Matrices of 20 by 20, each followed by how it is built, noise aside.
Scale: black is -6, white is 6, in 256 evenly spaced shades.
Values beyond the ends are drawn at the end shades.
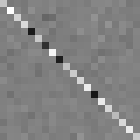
diagonal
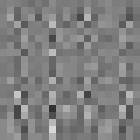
low rank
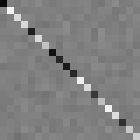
diagonal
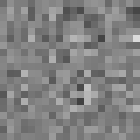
low rank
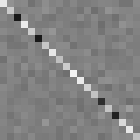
diagonal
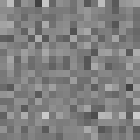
low rank
